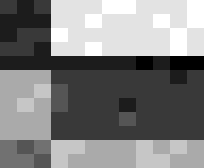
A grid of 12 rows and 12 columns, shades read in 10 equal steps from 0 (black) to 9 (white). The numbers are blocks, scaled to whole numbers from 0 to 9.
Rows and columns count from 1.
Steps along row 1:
down up up same same up same down same same up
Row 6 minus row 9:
0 0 0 0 0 0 0 -1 0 0 -1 0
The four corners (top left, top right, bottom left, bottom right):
2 9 4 6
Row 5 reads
1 1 1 1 1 1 1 1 0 1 0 0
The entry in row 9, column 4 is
2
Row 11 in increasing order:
3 4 4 6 6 6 6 6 7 7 7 7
